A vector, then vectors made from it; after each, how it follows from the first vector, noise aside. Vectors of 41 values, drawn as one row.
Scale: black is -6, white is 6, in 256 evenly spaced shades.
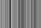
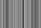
wrapped around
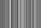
negated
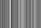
negated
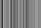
wrapped around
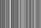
negated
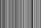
wrapped around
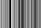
scaled up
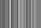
negated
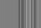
partly zeroed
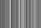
negated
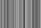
wrapped around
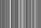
negated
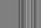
partly zeroed
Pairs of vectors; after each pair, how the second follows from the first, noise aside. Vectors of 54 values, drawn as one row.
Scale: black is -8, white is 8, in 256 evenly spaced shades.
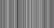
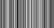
scaled up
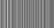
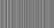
shrunk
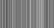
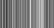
scaled up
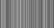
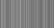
shrunk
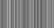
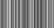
scaled up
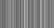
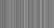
shrunk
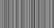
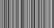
scaled up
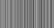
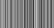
scaled up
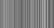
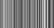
scaled up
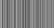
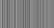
shrunk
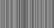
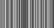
scaled up
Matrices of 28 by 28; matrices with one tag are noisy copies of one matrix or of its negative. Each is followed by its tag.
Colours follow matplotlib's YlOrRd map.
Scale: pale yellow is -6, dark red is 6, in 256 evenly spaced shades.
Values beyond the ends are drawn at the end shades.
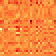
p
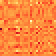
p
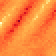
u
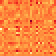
p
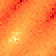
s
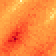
s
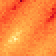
s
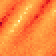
u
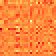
p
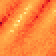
u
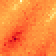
s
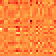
p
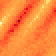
u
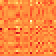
p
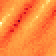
u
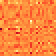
p
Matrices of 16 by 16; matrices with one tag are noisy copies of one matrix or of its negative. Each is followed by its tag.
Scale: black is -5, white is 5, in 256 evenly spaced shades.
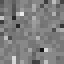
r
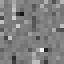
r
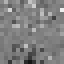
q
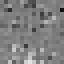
q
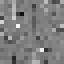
r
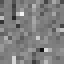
r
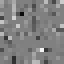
r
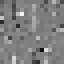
r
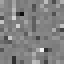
r
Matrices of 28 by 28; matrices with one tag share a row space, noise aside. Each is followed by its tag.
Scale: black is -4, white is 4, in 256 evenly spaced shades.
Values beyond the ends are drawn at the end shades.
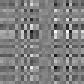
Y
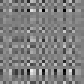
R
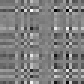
Y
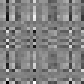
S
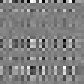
R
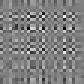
R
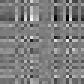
Y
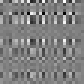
R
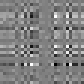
Y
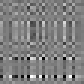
R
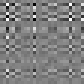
S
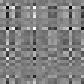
S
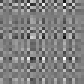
R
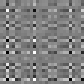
S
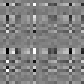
S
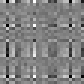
S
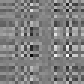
Y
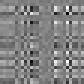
Y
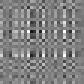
R
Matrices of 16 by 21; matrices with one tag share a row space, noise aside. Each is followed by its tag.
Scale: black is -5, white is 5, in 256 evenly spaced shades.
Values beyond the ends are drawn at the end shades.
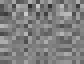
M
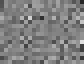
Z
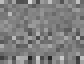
M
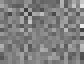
Z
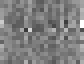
Z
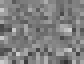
M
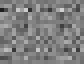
M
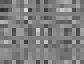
M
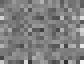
Z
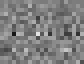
M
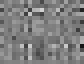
Z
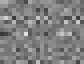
M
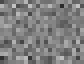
M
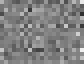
Z
